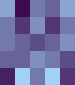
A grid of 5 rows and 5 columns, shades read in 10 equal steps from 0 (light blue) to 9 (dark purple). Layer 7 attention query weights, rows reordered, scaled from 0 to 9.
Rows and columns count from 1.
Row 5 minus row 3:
4 -5 -2 -5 4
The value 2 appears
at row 1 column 1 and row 1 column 5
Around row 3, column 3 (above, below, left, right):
3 3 5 5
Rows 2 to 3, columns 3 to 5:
3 7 4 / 6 5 3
